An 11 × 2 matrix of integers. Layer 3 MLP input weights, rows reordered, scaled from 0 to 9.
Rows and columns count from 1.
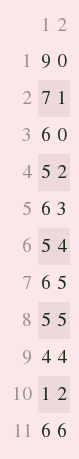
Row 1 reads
9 0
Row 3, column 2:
0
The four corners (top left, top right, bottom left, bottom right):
9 0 6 6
